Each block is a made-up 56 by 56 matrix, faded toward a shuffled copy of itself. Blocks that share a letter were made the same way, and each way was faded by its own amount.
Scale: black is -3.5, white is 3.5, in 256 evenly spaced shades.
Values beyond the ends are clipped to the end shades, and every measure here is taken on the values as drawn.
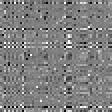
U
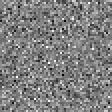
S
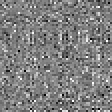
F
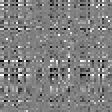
U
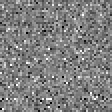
S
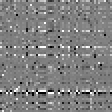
U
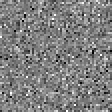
S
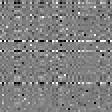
U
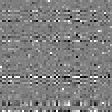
U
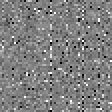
F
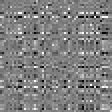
U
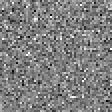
S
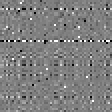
U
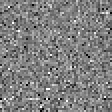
S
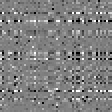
U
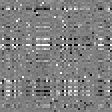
U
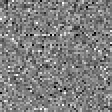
S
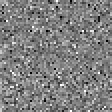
S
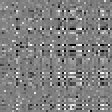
U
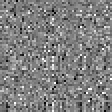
F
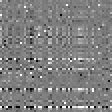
U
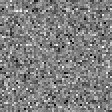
S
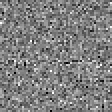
S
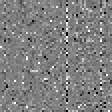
F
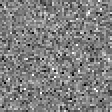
S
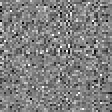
F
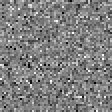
S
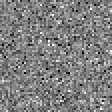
S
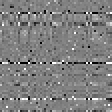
U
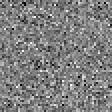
S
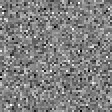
S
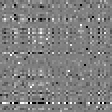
U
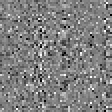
F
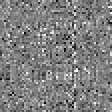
F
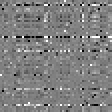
U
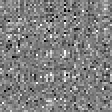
F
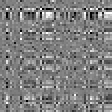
U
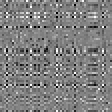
U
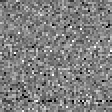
S
